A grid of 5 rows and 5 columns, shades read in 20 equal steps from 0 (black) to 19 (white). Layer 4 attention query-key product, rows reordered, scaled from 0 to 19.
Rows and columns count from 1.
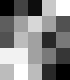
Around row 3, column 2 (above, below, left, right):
12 18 6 12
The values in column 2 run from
5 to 19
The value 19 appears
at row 1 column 5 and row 5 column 2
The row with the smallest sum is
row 1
